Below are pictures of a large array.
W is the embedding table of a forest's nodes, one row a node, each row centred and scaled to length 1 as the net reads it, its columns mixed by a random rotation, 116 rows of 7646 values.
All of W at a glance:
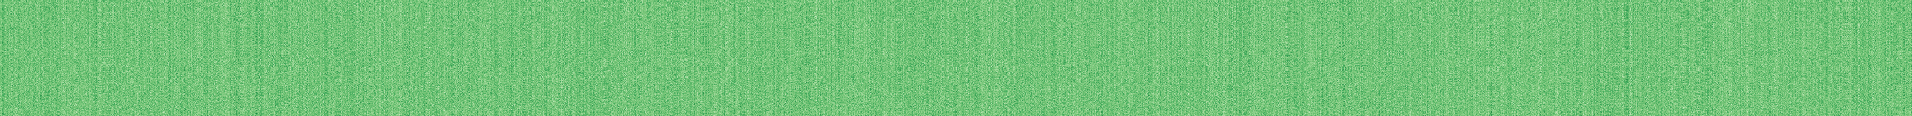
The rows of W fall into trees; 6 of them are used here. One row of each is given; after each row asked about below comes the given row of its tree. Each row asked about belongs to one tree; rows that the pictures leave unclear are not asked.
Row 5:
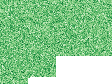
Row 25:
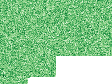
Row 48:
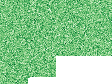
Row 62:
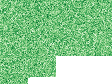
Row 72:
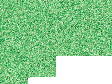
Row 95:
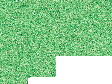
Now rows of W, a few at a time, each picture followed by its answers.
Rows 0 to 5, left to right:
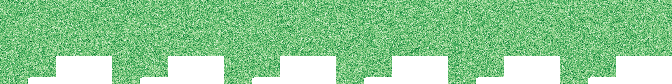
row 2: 5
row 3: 48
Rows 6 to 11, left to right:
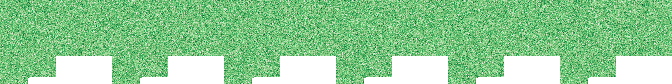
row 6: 48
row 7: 95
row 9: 95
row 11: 48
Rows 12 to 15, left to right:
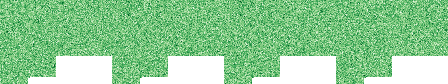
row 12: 5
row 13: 48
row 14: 48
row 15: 95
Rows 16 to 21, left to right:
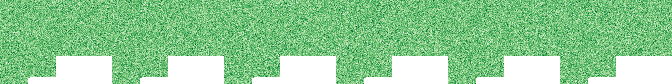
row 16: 5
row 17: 48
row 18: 5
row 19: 62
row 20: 62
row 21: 48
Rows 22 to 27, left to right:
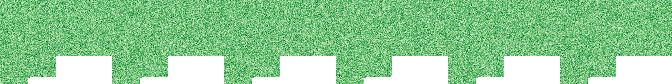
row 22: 5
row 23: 95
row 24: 95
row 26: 95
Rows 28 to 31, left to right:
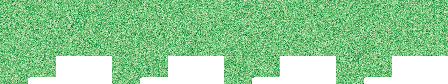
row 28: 72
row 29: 48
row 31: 62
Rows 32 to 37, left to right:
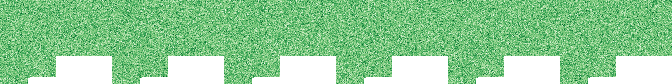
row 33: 48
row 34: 62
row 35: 48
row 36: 95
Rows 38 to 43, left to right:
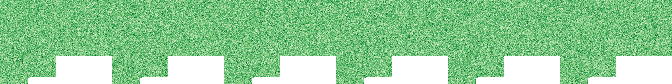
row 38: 62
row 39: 95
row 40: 62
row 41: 95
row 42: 95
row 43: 95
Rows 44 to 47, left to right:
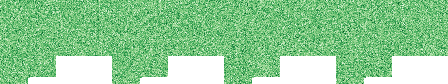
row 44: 62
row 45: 25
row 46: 95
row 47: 5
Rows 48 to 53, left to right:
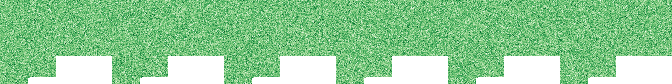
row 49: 95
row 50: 62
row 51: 72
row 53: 72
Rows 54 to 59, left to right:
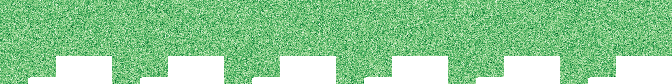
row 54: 72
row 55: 48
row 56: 62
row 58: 25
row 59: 48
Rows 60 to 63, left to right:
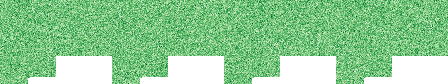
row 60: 48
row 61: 5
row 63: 48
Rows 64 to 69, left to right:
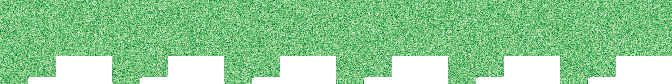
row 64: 62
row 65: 25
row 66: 48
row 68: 95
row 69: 95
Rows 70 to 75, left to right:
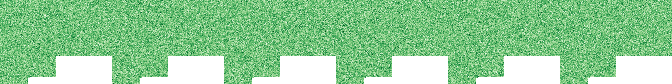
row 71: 48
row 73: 5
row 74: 95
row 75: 5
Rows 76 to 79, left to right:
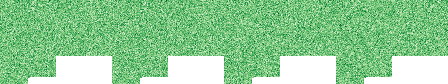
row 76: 48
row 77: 48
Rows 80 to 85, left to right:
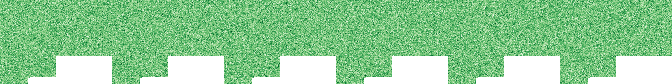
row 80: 5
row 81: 95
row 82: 5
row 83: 62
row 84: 95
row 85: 72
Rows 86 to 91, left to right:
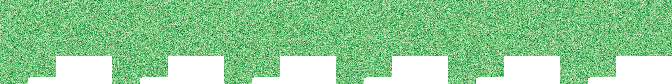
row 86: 25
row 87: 5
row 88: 25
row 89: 25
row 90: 95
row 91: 72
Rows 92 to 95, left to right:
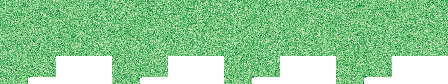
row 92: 95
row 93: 62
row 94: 62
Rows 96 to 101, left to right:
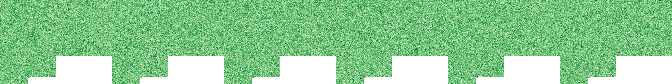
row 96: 48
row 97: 25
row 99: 48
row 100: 5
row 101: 25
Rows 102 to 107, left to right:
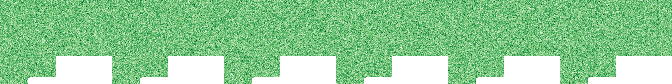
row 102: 62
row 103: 48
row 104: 72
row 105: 25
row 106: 48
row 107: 62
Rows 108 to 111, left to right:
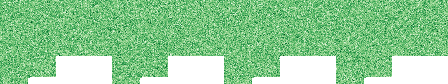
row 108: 95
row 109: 5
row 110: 95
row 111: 72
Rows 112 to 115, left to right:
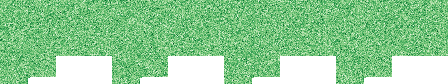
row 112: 72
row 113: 95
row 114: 62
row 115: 72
